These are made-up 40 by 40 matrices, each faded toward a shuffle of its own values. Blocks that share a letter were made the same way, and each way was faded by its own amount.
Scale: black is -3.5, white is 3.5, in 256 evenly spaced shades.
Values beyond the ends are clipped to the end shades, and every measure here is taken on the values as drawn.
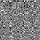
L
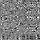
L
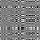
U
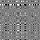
U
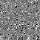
L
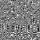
L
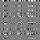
U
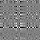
U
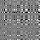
U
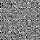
L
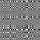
U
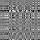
U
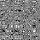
L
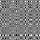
U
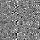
L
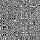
L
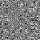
L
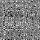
L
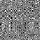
L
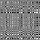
U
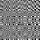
U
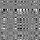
U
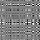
U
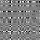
U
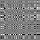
U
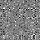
L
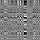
U
